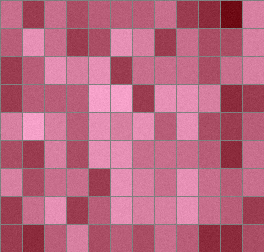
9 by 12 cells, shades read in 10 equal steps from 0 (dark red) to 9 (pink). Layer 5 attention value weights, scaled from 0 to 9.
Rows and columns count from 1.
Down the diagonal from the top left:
6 8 8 5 8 8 7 7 5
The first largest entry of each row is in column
12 2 3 5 2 5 6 3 4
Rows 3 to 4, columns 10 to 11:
4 6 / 7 2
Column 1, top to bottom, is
6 5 3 3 7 4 7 3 3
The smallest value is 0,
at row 1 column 11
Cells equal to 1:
0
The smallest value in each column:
3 2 5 3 3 3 3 3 3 2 0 3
